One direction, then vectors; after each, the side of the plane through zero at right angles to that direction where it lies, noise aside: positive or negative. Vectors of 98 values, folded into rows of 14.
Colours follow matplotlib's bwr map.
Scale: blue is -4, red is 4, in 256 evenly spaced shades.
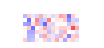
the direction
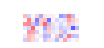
negative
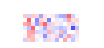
negative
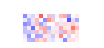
positive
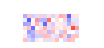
positive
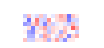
positive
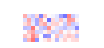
negative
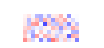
positive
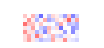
negative
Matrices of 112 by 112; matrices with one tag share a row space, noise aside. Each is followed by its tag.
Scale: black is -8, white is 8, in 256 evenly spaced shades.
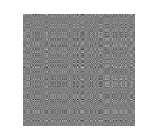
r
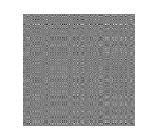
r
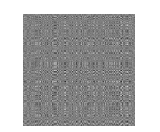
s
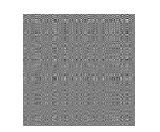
s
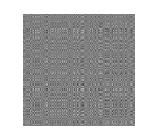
r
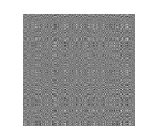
s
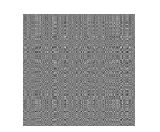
s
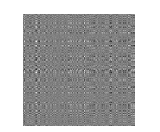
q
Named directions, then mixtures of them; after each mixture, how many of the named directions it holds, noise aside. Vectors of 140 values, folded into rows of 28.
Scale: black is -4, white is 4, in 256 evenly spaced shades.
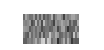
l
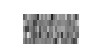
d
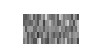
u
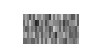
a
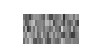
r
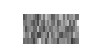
three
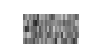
two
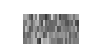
three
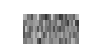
two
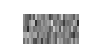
three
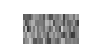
one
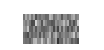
three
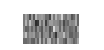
one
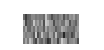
three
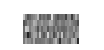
one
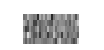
one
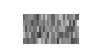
three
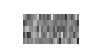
one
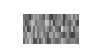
one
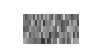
one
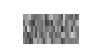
one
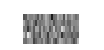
two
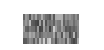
three
